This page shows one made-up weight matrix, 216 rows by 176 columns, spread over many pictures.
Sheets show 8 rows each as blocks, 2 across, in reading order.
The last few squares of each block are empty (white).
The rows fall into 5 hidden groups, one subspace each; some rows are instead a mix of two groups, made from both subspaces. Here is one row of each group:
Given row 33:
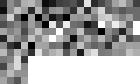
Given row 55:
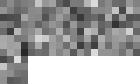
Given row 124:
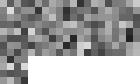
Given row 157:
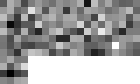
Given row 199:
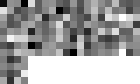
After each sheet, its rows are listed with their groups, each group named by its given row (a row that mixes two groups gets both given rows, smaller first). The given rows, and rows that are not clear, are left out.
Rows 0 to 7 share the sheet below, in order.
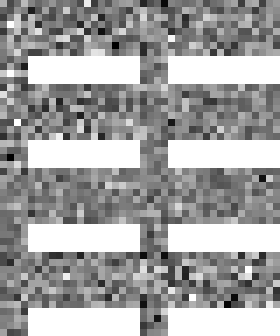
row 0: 157
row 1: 199
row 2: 157
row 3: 199
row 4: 199
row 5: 55
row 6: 33
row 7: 199
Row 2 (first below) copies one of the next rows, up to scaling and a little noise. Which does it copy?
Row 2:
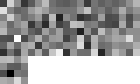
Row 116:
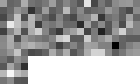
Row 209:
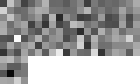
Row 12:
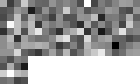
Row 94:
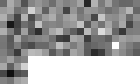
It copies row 209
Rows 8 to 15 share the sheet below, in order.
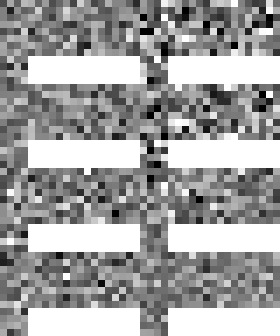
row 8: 124
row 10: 124 and 199
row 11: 55
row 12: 157
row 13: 33
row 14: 33
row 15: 124
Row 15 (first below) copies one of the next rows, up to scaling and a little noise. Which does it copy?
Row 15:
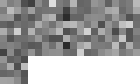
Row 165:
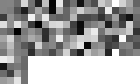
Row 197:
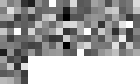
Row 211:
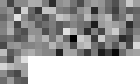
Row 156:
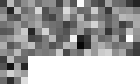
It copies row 197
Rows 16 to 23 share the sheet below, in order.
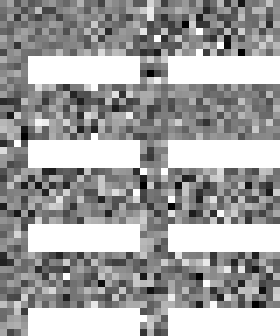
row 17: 33 and 157
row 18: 55
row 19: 55 and 157
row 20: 33
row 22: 33
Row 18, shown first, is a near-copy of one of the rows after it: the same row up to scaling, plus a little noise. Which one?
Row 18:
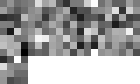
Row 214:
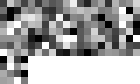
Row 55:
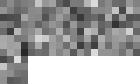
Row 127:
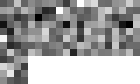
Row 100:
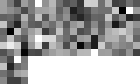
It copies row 55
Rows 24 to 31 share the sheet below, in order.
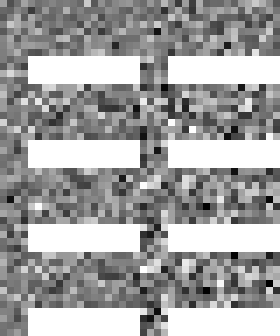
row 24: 157
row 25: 124
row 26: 33
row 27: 199
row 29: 55
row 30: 33
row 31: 55
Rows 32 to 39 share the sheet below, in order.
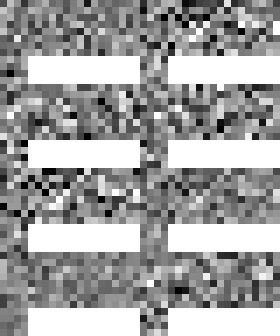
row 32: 157
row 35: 124
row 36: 33
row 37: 33
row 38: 199
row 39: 55
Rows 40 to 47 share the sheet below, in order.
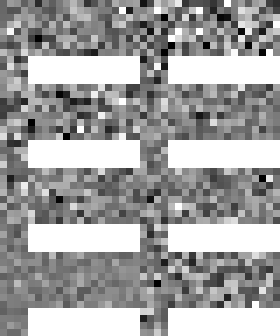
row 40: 55
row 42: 199
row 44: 33
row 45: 55
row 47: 124
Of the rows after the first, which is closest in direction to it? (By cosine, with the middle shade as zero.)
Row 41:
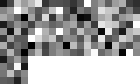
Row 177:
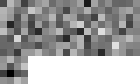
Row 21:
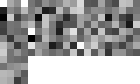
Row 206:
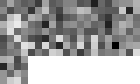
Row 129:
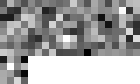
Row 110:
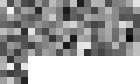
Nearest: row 110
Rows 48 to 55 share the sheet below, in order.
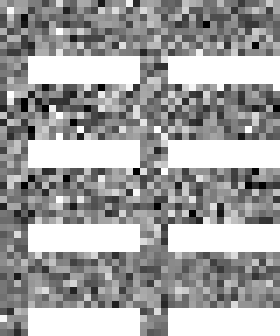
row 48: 33
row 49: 33 and 157
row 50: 33
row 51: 33
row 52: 33
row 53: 199
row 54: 55 and 124
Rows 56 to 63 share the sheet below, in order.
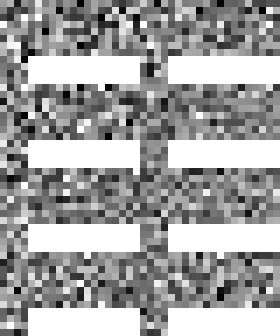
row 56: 55
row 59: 33
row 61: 33
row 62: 157
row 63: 124
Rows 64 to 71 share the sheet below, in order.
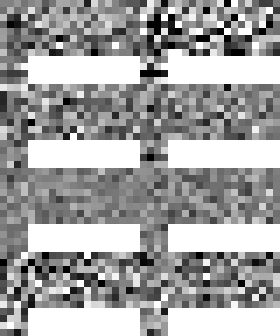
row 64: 157
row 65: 157
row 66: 199
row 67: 157
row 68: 33
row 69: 124 and 199
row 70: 33 and 157
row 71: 33
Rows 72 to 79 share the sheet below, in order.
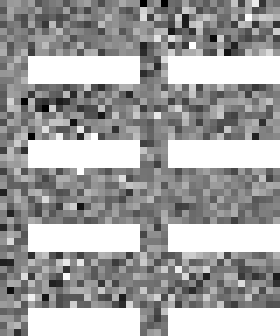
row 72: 33
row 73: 199
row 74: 33 and 157
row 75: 124
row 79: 33
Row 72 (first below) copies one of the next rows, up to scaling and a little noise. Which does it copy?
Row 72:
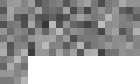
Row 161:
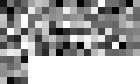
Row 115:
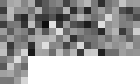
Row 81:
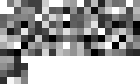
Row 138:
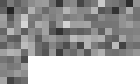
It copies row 115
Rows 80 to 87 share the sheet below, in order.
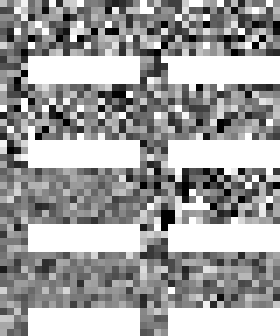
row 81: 33
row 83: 124
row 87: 199
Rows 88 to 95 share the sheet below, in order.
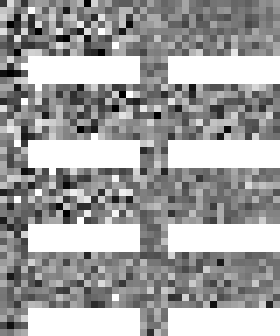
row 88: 157
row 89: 157
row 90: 55
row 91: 124
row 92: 124
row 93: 199
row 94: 157
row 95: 199
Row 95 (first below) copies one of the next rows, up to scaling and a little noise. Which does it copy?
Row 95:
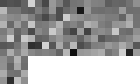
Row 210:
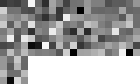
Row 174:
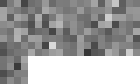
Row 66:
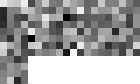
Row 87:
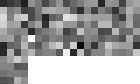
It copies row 210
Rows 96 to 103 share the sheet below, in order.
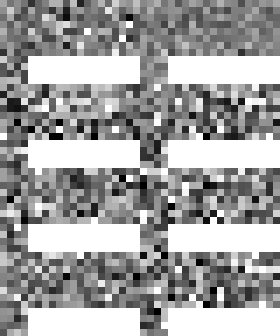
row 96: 124
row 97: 33
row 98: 157
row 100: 55
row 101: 199
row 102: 33
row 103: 199
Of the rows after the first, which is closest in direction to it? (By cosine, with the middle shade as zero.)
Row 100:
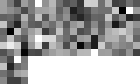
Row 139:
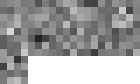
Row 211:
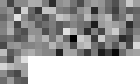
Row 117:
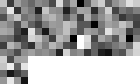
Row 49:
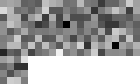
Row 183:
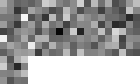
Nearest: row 183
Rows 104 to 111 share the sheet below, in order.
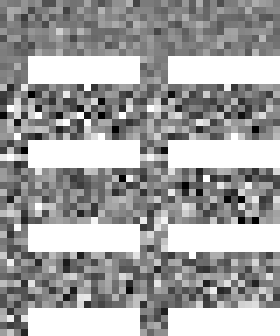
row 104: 33
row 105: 124
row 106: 157
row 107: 157
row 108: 55
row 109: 33 and 124
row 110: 124
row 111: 124
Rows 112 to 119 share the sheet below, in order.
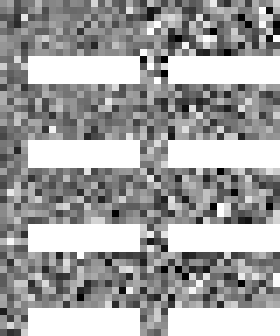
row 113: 55
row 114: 199
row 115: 33
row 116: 157
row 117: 124
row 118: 124
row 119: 33
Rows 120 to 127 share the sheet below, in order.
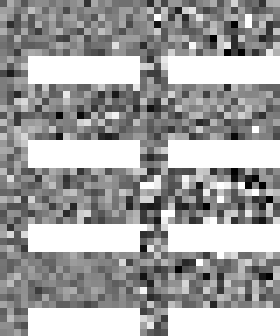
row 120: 157
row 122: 33 and 124
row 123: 157
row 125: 55 and 199
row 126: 55
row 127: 55
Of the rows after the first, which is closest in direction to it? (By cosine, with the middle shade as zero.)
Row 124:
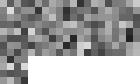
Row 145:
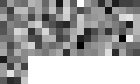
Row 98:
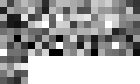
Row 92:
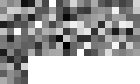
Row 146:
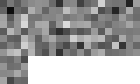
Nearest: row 92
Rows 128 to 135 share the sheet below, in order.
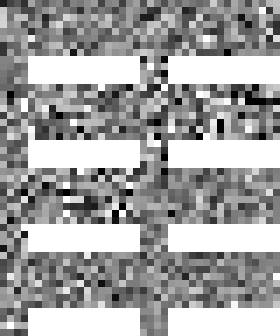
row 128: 199
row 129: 55
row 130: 33
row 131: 199
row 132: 33 and 124
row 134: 157
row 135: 33 and 157
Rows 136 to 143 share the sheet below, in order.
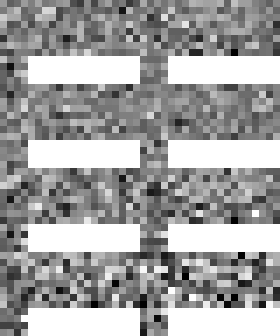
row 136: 55
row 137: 33 and 157
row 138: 33
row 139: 55
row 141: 157
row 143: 199
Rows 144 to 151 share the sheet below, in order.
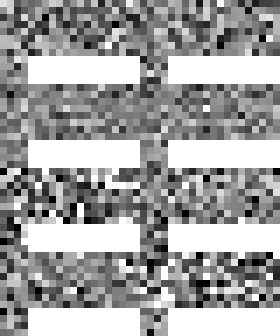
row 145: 124
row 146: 33
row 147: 33
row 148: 199
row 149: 33
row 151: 33
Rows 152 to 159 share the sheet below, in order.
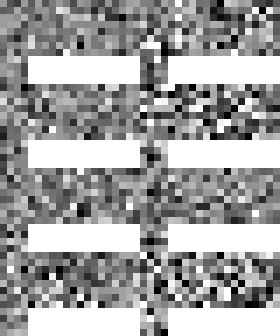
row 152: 199
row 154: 199
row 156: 124
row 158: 33 and 157
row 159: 124 and 157
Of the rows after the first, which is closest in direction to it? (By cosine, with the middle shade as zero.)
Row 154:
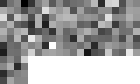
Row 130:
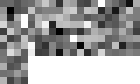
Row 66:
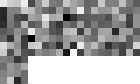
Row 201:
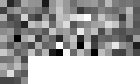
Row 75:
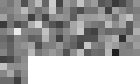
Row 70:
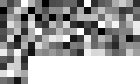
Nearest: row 75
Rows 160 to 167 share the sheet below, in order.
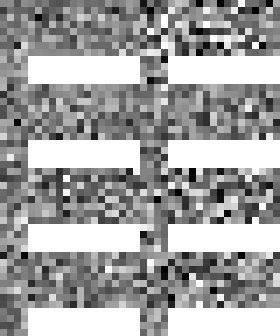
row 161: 33
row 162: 157
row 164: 33
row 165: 124
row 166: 199
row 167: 33
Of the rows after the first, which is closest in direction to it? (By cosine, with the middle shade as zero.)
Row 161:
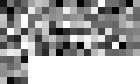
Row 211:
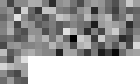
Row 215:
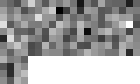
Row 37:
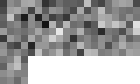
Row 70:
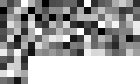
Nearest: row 215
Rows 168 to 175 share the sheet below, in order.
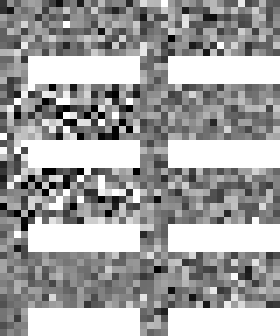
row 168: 33
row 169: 199
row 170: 124
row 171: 33 and 124
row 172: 33
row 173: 124
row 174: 199
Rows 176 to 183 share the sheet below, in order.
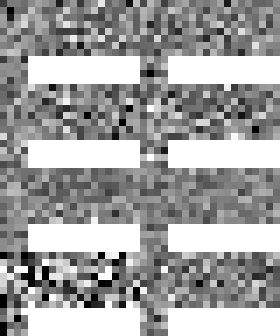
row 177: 157
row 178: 124
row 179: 157
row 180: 157
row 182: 199
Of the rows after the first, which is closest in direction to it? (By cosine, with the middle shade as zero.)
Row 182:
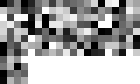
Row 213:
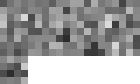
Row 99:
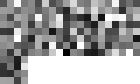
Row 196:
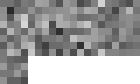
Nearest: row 213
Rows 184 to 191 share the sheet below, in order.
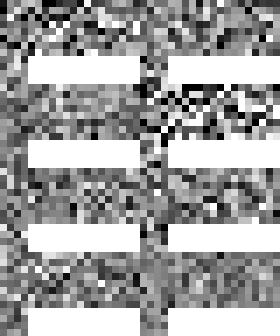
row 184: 33
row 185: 124
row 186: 33 and 157
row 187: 33
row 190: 33
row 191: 33 and 55
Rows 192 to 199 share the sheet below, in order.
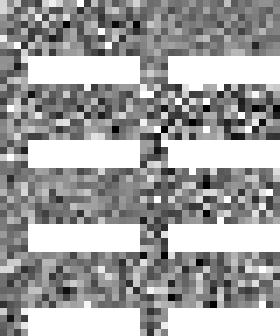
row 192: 33
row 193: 157
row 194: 157
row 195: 33
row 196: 33
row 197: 124
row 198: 55
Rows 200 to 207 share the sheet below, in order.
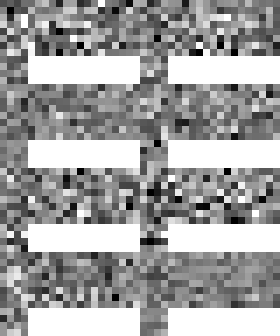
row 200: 33
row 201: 157 and 199
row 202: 33
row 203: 55
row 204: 124
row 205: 157
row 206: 55 and 157
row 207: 33 and 157
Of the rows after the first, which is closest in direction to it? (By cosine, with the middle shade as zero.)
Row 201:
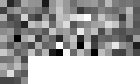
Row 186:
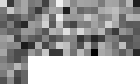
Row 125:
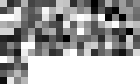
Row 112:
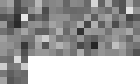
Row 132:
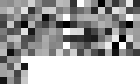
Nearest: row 186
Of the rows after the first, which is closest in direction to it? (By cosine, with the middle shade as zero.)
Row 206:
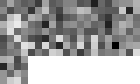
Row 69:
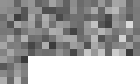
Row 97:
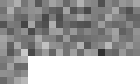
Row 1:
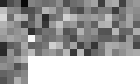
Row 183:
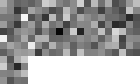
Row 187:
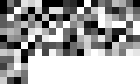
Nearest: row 69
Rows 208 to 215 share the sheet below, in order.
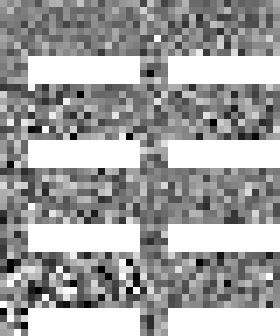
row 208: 33
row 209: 157
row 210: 199
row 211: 124
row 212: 199
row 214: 55
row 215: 55 and 199
